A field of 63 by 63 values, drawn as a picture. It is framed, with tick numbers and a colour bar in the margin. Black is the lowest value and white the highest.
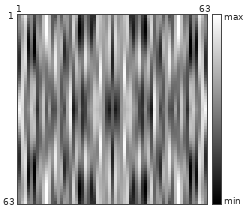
The values follow a bell shape. Its left and right halves mirror each other, and so do its top and bottom. The centre is the smoothest part. The grain runs up and down.
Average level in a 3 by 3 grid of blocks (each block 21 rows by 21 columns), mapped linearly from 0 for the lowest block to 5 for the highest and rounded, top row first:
252 / 303 / 252
